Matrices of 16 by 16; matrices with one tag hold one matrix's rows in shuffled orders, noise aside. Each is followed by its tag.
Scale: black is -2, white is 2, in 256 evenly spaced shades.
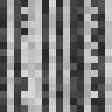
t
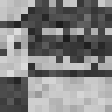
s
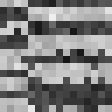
s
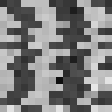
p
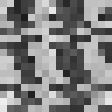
p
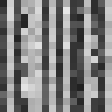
t
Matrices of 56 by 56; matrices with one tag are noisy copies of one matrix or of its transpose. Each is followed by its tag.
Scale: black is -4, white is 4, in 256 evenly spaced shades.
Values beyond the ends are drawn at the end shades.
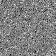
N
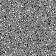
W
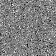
W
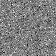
W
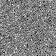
W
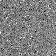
N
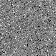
W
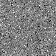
W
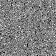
W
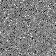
N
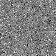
W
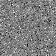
W
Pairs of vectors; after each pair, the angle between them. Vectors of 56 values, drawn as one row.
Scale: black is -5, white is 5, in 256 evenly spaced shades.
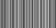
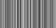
partly opposed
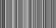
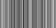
partly opposed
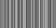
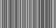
partly opposed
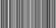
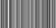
nearly parallel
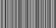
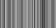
partly opposed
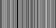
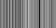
orthogonal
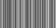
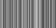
orthogonal
